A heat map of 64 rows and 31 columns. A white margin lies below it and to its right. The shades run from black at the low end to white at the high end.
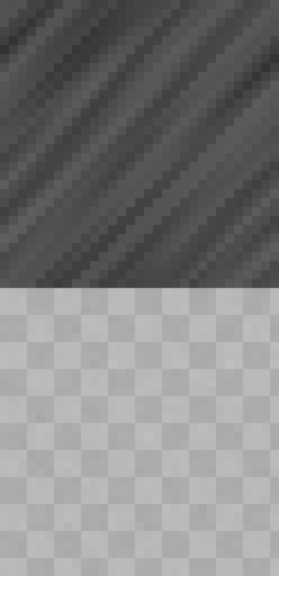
The table splits into 2 rows of 1 panel. Panel 1,1: low, slanting up to the right, faint in contrast. Panel 2,1: high, checkered, faint in contrast.
